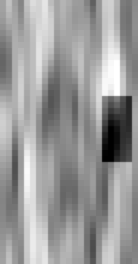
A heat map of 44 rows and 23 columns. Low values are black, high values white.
Odd patch: lower, in the middle right. Ninth with the lowest average: middle right. Grain: streaks running down. Roughest part: middle right.
